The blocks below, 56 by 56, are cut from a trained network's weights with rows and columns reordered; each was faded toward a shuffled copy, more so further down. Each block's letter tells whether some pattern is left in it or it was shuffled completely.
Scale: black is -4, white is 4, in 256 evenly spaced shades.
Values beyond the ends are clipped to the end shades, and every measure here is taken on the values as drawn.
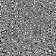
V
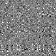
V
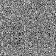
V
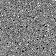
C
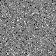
C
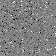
C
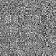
V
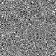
V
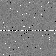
V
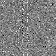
V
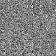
V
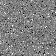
C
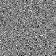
V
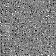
V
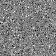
C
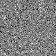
V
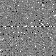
V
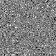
V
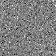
V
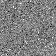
C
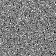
C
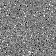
C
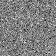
C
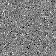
V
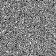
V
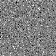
V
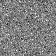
C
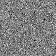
V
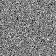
C
